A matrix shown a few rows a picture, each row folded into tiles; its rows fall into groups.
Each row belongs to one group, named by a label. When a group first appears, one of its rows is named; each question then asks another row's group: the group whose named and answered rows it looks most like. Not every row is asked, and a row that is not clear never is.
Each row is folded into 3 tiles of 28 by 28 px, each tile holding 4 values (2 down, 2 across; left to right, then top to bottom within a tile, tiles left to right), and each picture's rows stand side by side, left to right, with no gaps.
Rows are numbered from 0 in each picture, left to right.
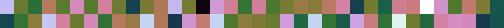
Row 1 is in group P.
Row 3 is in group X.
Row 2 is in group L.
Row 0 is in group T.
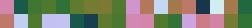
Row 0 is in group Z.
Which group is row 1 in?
T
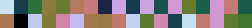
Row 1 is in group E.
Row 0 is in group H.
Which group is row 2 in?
L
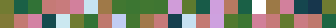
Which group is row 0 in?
X
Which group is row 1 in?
H
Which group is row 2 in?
L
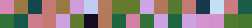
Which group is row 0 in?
T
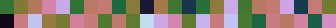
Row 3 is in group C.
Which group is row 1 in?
P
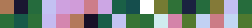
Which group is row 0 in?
T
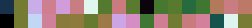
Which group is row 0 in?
C
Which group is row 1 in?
H
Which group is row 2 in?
X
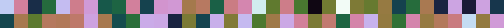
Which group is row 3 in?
H
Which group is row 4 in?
H
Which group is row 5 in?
E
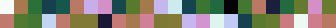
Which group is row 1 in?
T
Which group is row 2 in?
Z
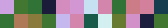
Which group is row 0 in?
X
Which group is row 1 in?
L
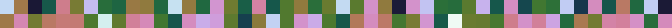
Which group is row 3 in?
Z
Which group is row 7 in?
E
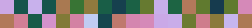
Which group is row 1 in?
P
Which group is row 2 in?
P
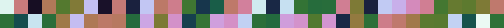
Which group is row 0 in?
H
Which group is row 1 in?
X
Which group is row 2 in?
P
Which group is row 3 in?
H
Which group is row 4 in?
T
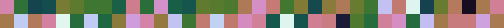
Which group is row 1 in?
P
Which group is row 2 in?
P
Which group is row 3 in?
H
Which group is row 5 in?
P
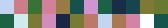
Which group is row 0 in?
L
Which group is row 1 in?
Z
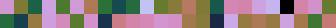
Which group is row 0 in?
T
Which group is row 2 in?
X
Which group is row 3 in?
L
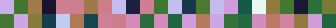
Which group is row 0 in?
X
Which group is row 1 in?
C
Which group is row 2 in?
L
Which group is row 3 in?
Z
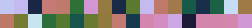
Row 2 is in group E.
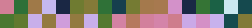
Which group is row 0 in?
H
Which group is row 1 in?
P
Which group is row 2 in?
E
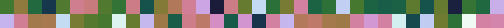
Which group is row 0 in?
P
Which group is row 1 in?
H
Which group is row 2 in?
C
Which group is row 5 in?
P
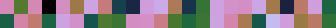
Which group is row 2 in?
T
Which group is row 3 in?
L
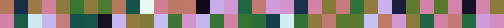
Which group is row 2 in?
L
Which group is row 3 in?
C
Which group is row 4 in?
H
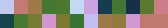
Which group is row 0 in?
T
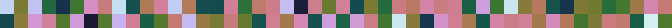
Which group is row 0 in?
H
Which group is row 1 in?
C
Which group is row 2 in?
Z
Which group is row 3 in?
C
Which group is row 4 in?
X
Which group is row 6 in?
Z
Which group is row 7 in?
X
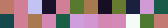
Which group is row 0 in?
C
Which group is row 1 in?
E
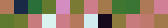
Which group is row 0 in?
E
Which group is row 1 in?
P
